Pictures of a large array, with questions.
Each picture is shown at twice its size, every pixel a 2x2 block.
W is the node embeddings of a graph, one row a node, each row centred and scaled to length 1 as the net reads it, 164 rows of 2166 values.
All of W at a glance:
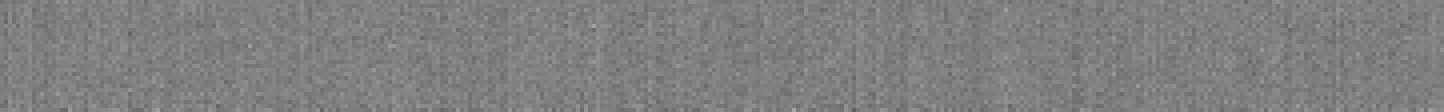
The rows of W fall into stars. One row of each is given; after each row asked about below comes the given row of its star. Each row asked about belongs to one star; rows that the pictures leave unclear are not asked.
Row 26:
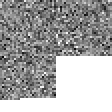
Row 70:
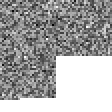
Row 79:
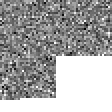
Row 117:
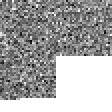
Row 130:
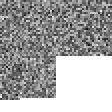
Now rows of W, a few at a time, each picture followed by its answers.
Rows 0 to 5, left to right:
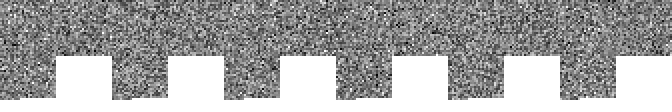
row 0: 70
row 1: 26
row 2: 70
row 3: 130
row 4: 70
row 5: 117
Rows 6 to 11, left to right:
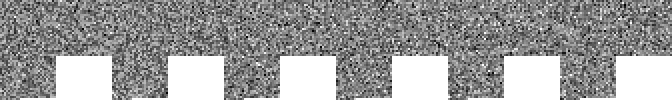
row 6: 26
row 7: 70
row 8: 130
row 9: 26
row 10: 130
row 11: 79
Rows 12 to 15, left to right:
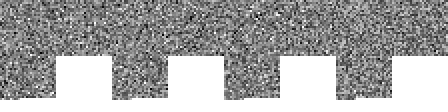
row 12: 79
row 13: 70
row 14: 117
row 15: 70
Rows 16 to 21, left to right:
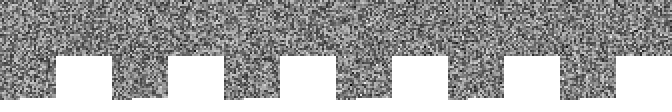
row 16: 70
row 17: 26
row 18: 79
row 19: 79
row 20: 117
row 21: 79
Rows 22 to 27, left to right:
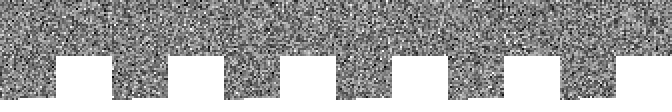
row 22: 26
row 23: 130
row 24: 26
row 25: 70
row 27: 130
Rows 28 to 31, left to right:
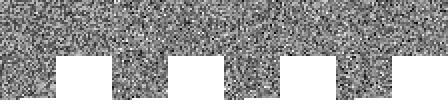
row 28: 26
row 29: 117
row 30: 26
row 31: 26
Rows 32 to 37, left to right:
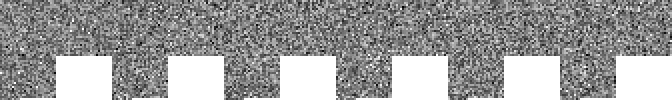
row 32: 79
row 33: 26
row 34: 130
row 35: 130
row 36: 117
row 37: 117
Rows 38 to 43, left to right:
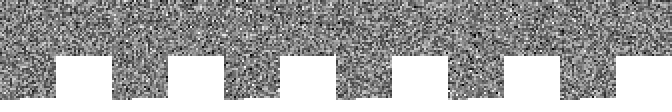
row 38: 117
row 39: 117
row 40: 117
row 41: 130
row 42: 79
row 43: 130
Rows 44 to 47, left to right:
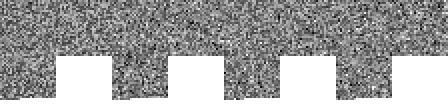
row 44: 130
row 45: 26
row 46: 79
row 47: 79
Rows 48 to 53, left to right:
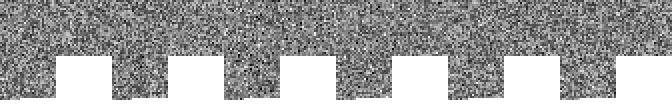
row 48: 79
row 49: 26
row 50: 117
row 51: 70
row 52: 79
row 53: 79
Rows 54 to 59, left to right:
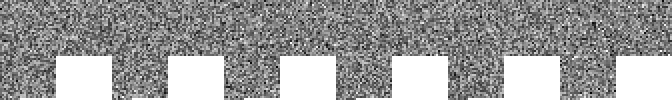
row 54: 70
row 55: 70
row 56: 26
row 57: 130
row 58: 117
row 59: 70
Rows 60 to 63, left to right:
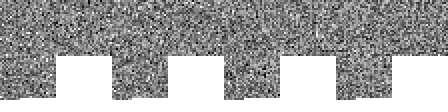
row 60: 130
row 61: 117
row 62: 130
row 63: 70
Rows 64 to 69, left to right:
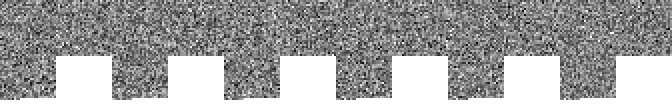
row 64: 26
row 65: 117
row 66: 70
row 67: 26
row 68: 26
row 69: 117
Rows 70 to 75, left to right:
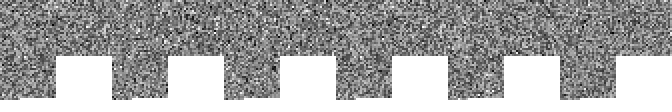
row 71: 70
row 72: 70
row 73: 70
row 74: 79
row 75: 117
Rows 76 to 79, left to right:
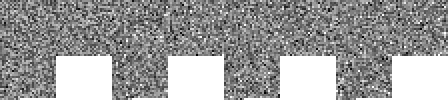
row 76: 26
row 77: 117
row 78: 26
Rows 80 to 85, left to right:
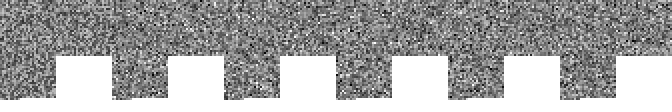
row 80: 117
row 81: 130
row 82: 79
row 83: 79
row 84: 26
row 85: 26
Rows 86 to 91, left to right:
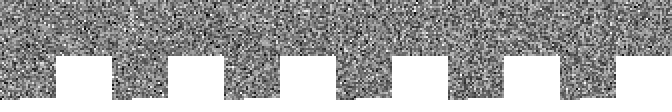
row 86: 79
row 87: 79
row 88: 70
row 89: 117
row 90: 79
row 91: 117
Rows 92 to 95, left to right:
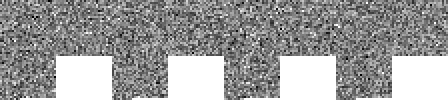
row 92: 117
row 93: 117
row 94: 117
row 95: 130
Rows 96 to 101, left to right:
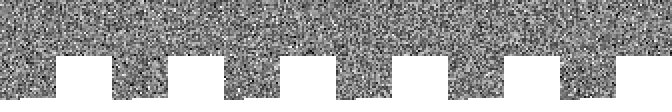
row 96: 26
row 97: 79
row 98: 130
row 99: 26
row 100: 26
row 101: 130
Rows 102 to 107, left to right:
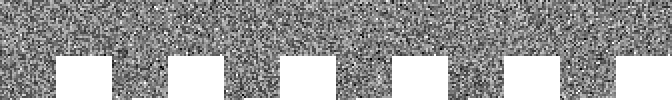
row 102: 79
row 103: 70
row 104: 117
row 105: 79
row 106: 130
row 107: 70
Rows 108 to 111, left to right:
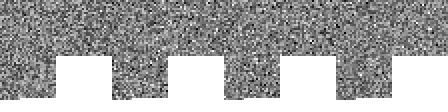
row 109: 70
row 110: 130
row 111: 130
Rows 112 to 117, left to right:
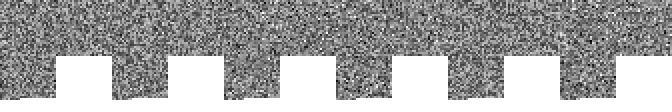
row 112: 26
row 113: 117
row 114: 70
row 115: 26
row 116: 26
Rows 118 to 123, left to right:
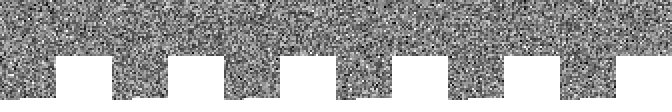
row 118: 79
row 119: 70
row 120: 117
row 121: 130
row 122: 26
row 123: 26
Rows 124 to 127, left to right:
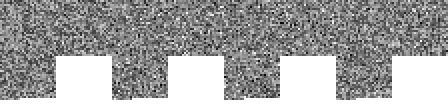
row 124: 79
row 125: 79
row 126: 130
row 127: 117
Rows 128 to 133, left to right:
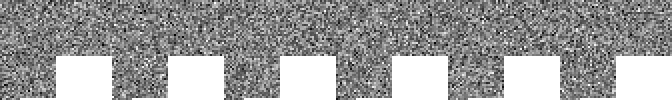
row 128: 26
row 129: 130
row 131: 79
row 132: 26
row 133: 117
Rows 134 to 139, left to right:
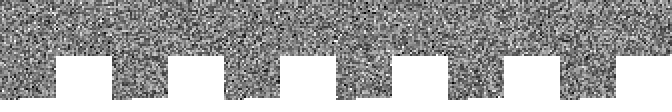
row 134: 117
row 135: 79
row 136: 117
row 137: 130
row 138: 79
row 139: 117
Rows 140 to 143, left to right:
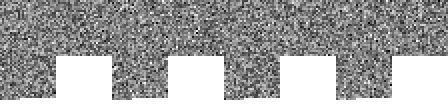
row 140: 70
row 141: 70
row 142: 79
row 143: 70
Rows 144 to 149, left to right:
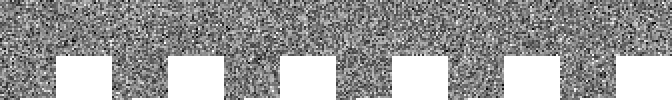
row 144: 26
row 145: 70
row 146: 79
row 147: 26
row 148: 70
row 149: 130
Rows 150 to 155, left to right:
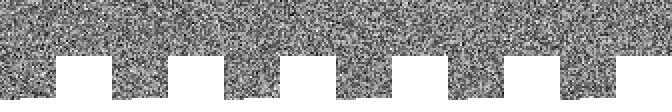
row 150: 26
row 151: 26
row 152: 26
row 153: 79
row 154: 79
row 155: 117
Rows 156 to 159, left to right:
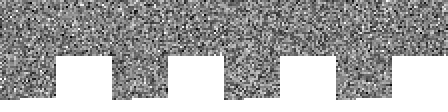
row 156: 130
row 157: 70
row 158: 70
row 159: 70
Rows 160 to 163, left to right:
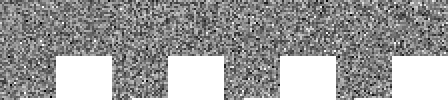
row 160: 70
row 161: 70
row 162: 70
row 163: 26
